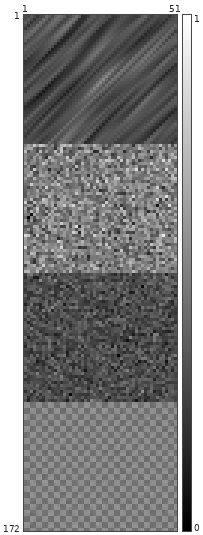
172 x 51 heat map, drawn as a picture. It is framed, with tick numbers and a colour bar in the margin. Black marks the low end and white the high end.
It is made of 4 by 1 panels. Panel 1,1: low, slanting up to the right. Panel 2,1: middling, fine-grained, strong in contrast. Panel 3,1: low, fine-grained. Panel 4,1: middling, checkered.
